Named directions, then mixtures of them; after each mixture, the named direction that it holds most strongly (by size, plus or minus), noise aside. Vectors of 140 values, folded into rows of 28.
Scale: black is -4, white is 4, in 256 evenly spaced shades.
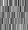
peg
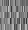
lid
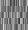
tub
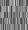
tub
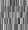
tub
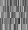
peg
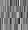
tub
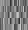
tub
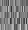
lid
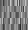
peg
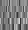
lid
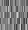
lid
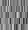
lid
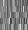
lid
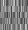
tub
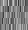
peg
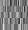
tub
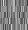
tub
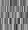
tub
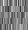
peg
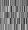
lid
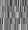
peg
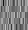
peg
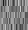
peg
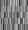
tub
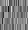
lid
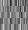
peg
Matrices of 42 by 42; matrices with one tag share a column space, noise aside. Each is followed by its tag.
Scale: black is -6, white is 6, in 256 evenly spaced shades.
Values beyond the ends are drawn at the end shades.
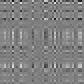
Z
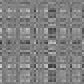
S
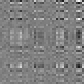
Z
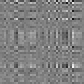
Z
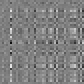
S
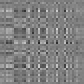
S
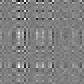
Z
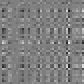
S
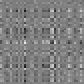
S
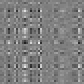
S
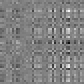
S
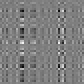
S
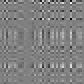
Z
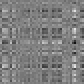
S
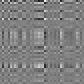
Z
